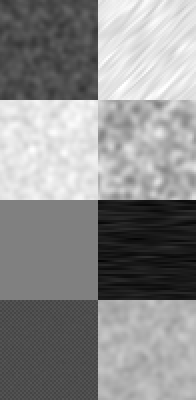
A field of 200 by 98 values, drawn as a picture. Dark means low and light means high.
It is made of 4 by 2 panels. Panel 1,1: low, blotchy, faint in contrast. Panel 1,2: very high, slanting up to the right, faint in contrast. Panel 2,1: very high, blotchy, faint in contrast. Panel 2,2: high, blotchy. Panel 3,1: middling, flat. Panel 3,2: very low, streaked across, faint in contrast. Panel 4,1: low, checkered, faint in contrast. Panel 4,2: high, blotchy, faint in contrast.
